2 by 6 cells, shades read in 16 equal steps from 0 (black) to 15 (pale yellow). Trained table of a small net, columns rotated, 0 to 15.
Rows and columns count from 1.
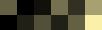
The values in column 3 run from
1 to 5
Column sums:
6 2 6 9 9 25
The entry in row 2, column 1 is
0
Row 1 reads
6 0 1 7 3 10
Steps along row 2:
up up down up up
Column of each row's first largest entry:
6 6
